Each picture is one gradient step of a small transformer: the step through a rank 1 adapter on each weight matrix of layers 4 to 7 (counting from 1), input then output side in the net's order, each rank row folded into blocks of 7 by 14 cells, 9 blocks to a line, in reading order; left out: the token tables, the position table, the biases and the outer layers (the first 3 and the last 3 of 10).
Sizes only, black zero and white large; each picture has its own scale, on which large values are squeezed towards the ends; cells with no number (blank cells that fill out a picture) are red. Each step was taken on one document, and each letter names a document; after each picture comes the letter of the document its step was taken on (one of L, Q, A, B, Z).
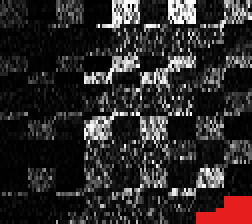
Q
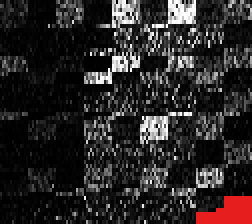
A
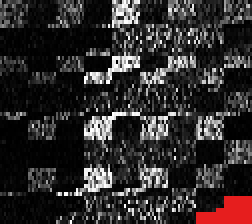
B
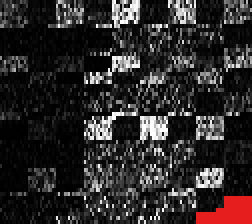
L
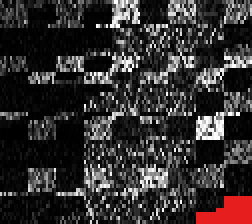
L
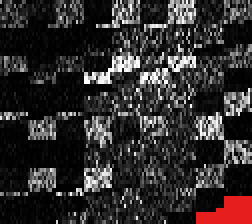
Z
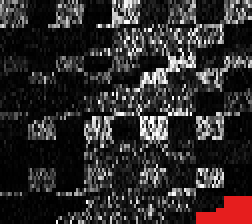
Q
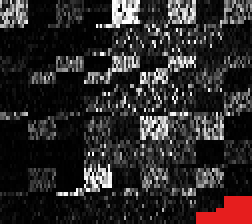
A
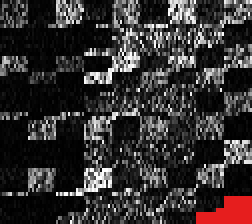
B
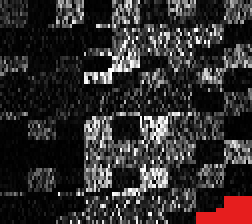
Q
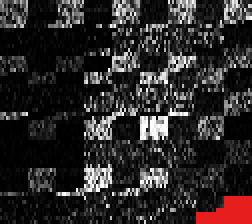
L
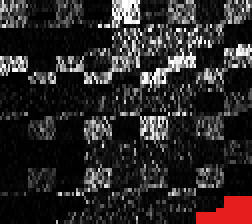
Q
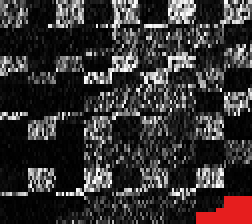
B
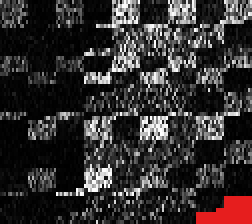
B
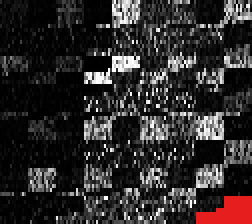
A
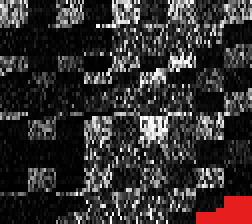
Q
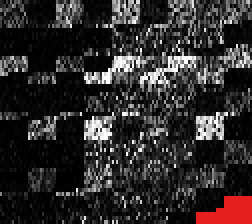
Z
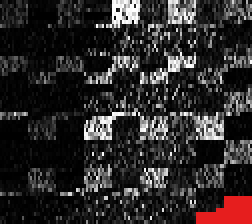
A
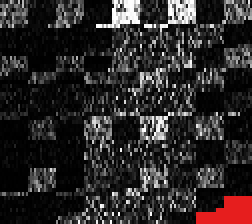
Q
